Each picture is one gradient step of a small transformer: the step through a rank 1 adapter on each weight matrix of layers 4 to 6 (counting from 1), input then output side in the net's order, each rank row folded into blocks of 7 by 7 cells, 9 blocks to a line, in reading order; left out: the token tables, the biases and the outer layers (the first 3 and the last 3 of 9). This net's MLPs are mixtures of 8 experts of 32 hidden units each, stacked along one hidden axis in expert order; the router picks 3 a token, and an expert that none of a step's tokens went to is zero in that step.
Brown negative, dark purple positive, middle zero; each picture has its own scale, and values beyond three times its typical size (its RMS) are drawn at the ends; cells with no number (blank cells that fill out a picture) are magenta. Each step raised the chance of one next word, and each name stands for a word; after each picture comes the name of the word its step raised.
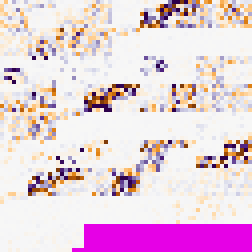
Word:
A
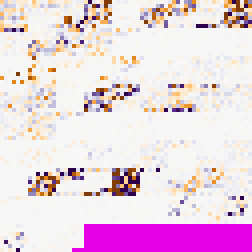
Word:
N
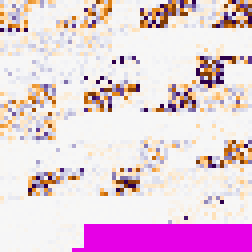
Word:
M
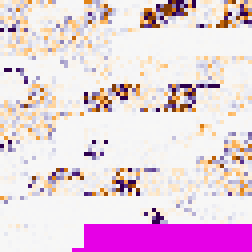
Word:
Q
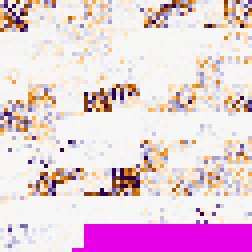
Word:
Q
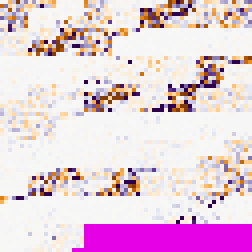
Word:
Q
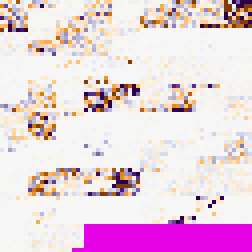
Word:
N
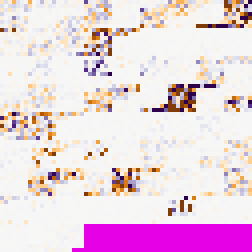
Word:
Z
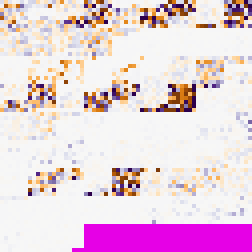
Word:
Q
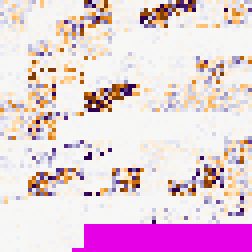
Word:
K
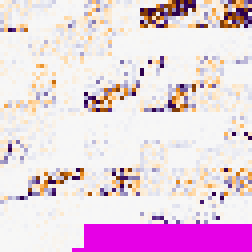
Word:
Q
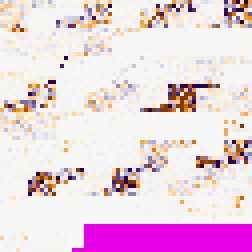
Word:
Z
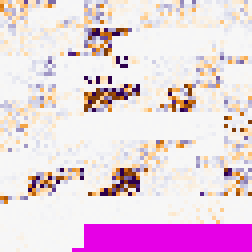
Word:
A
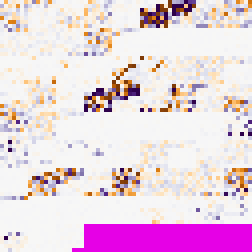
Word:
K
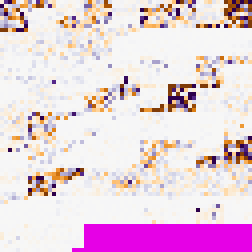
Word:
M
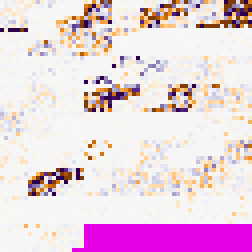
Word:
M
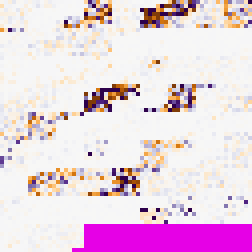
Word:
K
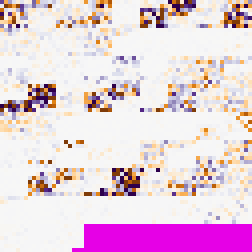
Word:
M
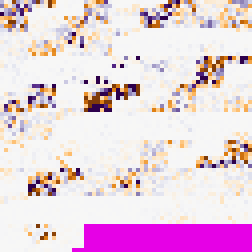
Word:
A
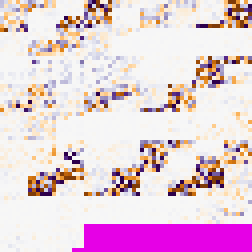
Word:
M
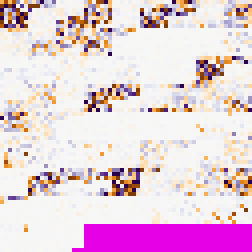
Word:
A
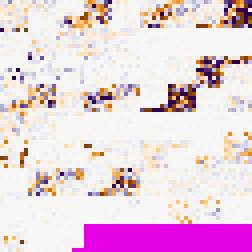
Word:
Z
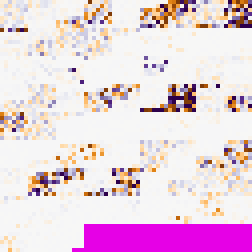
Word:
Z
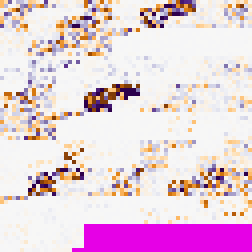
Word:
A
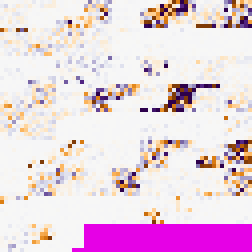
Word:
Z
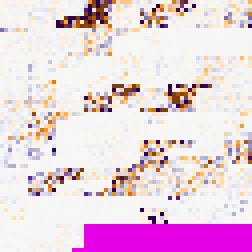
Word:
Q
